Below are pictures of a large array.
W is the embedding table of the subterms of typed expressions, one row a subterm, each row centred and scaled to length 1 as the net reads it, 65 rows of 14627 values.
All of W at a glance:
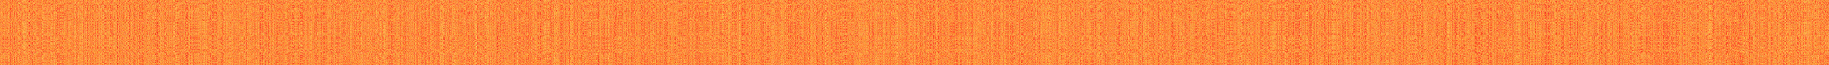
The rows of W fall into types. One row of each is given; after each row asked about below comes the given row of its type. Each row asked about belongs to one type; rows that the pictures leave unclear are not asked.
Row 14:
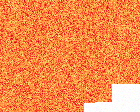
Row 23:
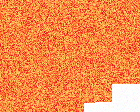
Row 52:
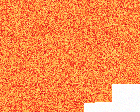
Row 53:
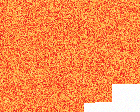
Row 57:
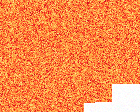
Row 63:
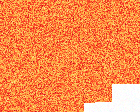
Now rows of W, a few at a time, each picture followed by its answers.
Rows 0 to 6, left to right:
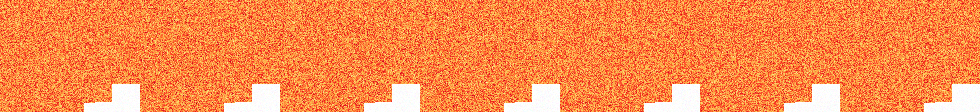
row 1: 23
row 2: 14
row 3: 14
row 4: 57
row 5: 63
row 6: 23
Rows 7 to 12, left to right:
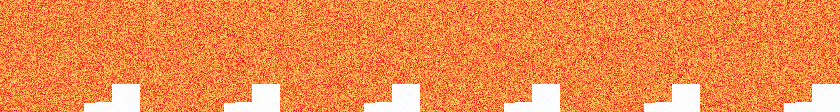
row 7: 63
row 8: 53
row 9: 53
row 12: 57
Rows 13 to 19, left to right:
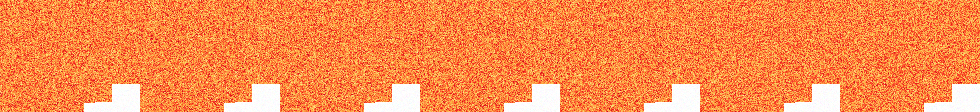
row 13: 57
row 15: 63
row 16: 14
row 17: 63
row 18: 63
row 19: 53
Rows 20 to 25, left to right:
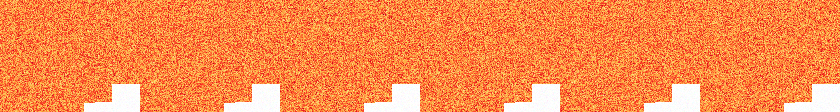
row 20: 14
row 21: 63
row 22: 23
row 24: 63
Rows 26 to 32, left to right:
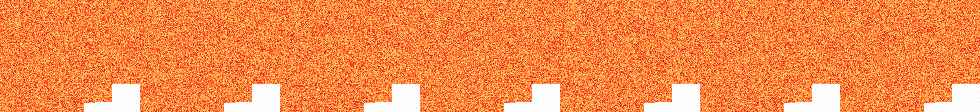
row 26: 23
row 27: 53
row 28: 52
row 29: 23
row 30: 14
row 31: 23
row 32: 23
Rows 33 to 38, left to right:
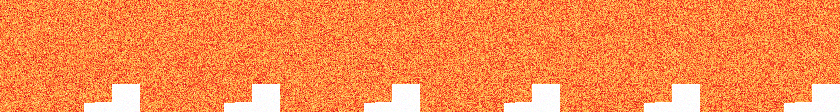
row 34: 53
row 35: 63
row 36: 23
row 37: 52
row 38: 52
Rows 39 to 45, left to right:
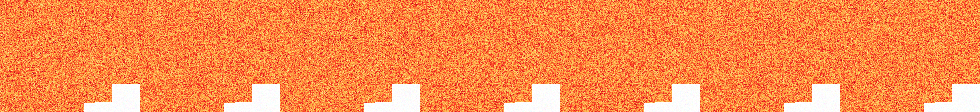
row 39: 52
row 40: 53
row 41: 23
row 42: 52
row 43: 52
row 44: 53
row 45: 23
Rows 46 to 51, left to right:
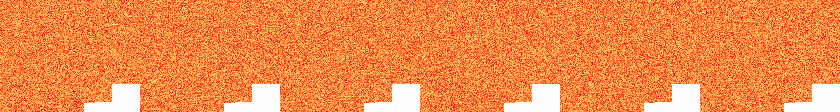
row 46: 52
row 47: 63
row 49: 52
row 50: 14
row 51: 23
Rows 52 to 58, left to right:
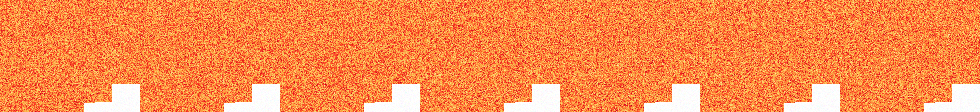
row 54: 53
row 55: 63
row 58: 23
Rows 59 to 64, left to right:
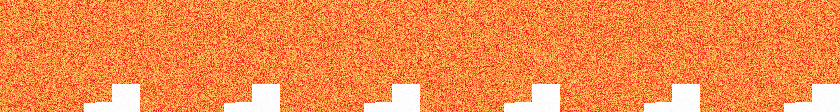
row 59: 57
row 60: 53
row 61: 57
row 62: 52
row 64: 57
